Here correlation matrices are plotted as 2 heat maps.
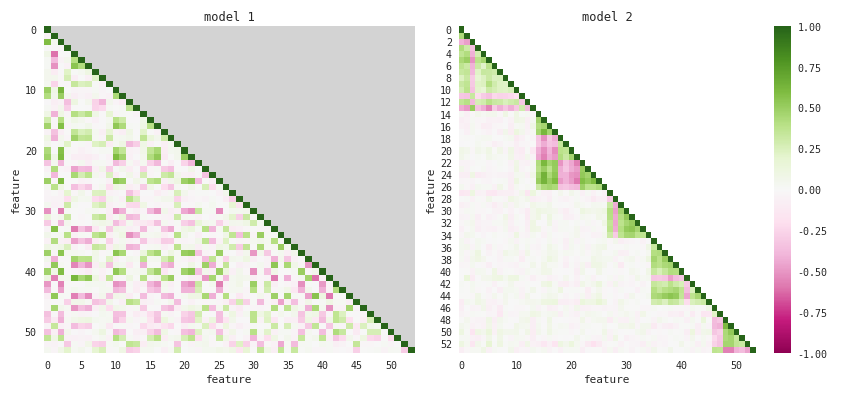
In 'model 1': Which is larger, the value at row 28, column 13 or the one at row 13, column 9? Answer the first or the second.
the first
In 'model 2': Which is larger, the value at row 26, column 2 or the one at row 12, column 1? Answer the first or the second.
the second
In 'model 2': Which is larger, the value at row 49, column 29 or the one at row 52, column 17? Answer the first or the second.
the first
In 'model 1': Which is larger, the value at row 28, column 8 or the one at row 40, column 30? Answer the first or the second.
the first
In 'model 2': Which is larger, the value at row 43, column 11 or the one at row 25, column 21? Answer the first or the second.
the first
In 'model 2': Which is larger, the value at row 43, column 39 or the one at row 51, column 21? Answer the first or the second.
the first
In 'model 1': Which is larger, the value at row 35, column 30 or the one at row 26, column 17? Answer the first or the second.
the first
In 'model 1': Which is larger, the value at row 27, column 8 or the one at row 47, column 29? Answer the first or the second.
the first
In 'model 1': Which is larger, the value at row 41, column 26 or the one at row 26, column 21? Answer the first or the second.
the second
